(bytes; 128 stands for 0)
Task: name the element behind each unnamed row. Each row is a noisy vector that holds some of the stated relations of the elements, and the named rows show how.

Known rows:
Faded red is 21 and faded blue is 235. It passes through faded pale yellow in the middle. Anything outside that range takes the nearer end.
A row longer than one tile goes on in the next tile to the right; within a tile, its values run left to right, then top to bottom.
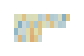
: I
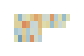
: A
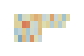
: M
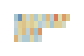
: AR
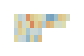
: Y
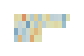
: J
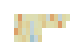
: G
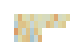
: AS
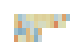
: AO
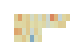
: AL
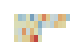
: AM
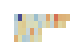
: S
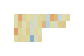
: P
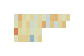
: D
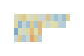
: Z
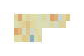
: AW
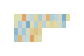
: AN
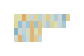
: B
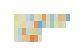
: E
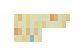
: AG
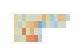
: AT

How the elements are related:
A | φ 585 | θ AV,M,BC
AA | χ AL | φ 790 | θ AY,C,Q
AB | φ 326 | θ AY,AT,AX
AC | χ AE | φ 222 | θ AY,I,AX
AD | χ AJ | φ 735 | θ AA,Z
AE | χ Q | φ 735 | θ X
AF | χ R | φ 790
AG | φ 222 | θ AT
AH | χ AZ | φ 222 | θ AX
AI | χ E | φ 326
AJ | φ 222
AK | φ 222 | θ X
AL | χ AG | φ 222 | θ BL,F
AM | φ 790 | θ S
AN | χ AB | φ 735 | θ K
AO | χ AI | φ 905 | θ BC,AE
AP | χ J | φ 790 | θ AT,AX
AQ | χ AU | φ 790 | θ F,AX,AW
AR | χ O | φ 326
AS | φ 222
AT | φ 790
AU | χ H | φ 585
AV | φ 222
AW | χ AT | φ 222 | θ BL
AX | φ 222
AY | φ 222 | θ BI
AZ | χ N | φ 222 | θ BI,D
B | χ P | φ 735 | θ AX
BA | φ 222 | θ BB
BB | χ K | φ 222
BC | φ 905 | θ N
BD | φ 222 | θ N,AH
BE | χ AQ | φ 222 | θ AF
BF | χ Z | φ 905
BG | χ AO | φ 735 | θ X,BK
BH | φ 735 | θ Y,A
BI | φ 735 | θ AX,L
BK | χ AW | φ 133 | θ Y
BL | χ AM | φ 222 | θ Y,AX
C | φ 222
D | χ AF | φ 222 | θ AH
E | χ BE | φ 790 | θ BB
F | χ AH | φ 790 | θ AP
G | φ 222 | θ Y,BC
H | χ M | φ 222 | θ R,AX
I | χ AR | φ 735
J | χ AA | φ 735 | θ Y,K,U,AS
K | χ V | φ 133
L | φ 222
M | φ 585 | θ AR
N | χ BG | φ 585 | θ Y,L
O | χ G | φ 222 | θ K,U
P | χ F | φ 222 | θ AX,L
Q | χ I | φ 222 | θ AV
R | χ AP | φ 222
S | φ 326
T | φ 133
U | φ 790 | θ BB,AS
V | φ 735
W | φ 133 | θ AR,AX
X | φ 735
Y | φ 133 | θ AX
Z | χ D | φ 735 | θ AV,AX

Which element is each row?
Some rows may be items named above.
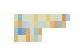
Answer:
BF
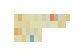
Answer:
AL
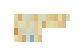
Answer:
BE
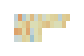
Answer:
AV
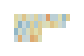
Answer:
V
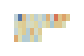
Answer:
AI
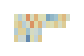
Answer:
W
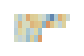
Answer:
K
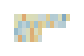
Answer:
BI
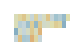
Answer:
BH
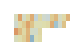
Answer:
AX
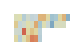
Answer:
AA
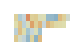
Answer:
BK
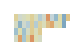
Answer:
X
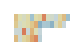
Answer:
AQ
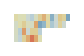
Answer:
U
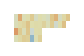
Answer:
R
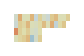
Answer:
L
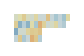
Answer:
AD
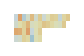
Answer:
AV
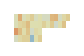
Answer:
R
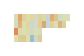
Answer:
BD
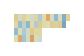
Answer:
BG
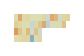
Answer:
AC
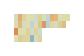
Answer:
AZ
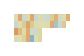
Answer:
AX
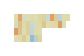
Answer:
G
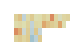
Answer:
AK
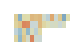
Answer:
N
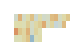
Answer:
AY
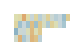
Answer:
B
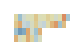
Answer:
BF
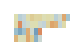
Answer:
BC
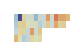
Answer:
S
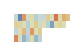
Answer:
AB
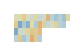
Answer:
AD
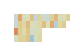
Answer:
L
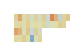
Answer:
AL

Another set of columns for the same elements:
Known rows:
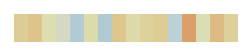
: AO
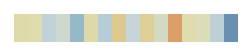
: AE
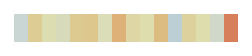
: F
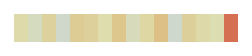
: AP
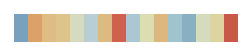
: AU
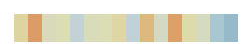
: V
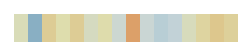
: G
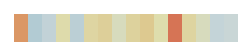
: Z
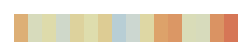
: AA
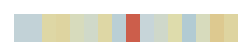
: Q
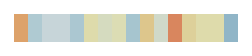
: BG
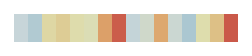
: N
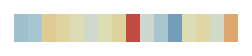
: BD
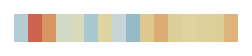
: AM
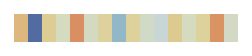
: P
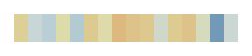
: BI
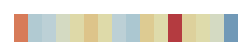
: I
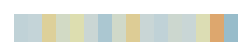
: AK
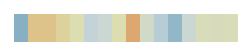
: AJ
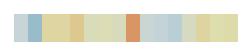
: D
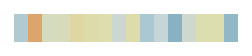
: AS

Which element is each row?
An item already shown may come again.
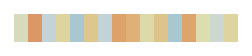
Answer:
BC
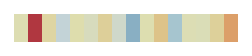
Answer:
E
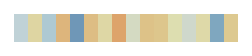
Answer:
AR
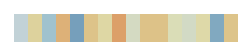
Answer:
AR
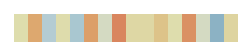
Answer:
Y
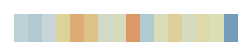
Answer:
AX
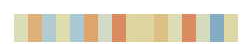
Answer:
Y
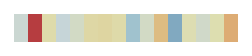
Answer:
U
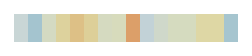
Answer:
L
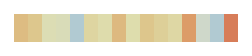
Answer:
W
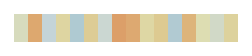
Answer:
BC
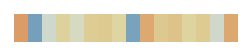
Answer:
AB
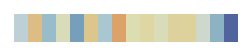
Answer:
X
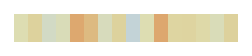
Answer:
AT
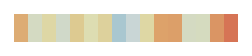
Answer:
AA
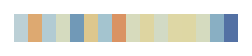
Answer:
X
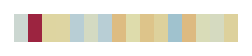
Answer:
BF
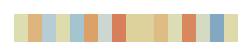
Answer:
Y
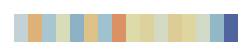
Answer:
X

